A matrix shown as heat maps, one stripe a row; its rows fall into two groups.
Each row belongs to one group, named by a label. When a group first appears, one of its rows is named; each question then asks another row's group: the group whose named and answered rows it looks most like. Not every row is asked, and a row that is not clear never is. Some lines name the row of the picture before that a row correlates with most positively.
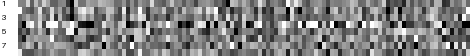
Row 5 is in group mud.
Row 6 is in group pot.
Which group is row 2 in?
pot
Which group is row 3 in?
pot
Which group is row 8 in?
pot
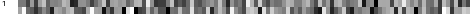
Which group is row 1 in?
mud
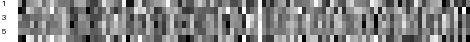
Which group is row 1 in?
pot
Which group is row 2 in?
pot
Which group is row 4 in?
mud
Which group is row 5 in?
mud
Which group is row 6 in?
pot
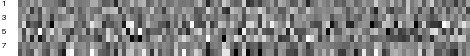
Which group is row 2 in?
mud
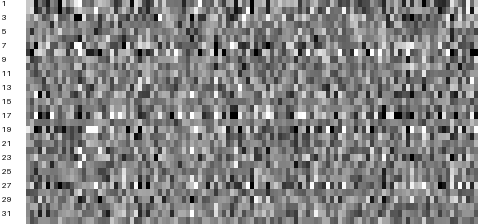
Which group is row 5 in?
pot
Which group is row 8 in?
pot
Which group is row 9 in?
pot
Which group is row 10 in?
mud
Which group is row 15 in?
pot
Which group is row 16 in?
mud
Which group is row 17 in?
mud
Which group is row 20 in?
pot
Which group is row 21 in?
pot
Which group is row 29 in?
mud
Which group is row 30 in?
mud
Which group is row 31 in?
mud
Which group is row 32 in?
pot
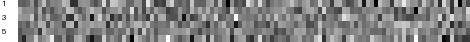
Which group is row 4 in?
mud
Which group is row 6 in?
pot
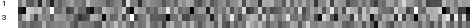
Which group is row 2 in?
pot
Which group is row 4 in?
mud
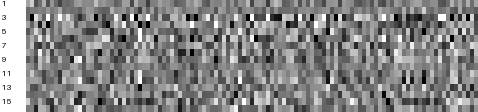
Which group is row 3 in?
pot
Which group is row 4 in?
mud
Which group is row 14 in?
mud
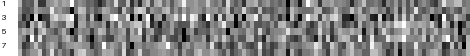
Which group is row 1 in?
mud
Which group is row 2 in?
pot
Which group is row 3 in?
mud
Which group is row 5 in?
mud
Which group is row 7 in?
pot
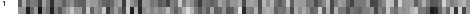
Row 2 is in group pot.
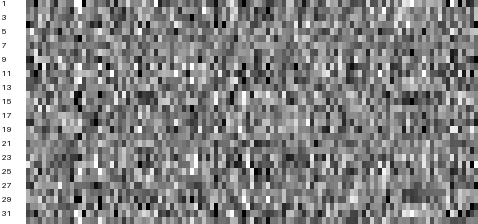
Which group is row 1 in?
mud
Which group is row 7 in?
mud
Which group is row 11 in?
pot
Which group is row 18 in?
pot
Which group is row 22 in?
pot
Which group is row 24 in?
pot
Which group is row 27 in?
pot
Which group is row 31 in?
mud
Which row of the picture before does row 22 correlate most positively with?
2
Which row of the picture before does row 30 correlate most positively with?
2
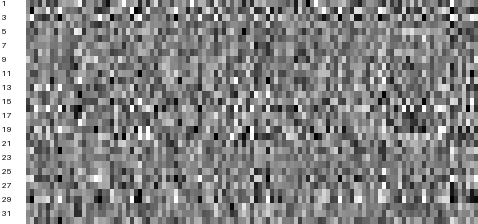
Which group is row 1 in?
mud
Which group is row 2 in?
pot
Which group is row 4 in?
pot
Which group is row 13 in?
pot
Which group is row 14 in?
mud
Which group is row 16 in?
pot
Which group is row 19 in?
pot
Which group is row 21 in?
mud
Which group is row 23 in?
mud
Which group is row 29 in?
pot
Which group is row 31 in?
mud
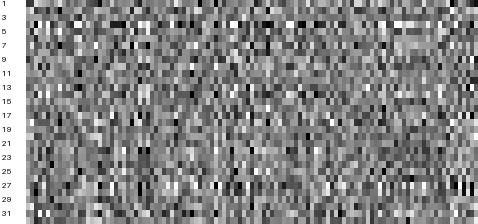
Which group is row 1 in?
pot
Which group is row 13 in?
pot
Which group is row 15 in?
pot
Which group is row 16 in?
mud
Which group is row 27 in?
pot
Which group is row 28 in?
pot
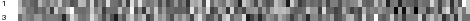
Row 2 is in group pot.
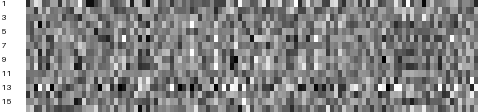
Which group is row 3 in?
pot
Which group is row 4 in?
mud
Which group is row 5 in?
pot
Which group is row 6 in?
mud
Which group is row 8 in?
mud
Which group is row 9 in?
mud
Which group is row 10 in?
mud
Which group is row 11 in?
mud
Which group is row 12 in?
pot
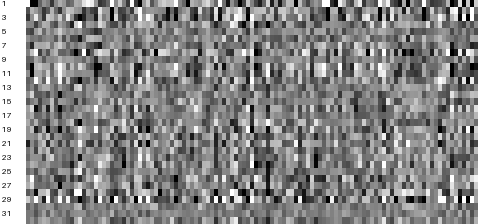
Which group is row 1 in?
pot
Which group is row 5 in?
pot
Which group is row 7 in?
pot
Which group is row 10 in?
pot
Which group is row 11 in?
pot
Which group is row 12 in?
pot
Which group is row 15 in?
mud
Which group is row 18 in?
mud
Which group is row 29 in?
pot
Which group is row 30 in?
mud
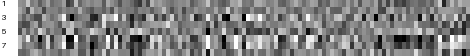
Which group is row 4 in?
pot
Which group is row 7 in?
mud
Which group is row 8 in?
pot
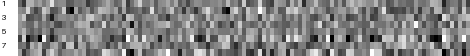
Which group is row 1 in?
pot
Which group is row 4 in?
pot
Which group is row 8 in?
pot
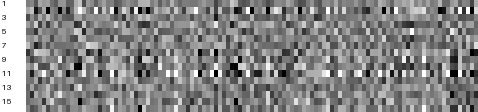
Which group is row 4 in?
mud
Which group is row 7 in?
pot
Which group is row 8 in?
pot
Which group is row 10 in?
mud
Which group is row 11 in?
pot
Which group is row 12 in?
mud
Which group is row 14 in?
pot
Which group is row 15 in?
mud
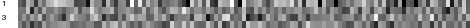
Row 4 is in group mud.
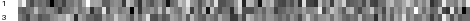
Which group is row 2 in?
pot
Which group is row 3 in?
mud
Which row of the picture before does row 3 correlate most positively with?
4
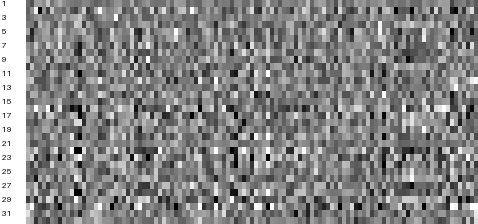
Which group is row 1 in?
pot
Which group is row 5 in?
pot
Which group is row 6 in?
pot
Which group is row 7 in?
pot
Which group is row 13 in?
mud
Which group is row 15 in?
pot
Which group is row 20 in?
mud
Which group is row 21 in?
pot
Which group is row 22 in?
mud
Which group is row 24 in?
mud
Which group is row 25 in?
mud
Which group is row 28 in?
mud
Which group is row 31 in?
pot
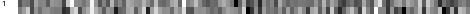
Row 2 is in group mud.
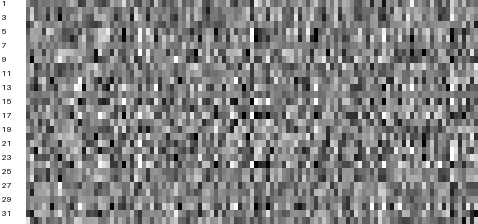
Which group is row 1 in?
mud
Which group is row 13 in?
mud
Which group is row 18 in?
mud
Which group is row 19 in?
mud
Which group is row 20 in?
pot
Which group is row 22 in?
mud
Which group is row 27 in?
pot
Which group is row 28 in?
pot
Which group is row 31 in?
pot
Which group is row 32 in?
pot
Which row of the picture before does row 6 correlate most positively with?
2
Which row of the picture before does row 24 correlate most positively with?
2
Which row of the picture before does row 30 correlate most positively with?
2
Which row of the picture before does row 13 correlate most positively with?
1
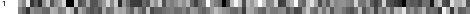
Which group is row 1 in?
mud
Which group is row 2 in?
mud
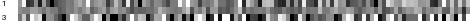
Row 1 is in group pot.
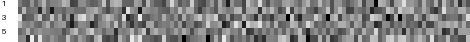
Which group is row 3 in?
pot
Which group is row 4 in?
mud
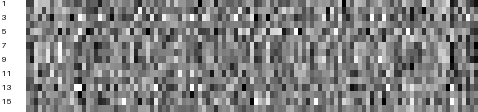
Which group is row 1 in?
pot
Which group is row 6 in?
mud
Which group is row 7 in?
pot
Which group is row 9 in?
pot
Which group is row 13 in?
mud
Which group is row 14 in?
mud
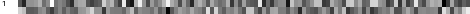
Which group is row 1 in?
pot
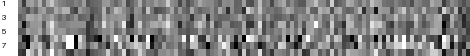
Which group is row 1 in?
pot
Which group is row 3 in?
pot
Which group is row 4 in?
pot
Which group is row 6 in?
mud
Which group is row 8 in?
pot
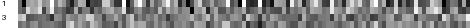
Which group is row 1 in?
pot
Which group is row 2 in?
pot
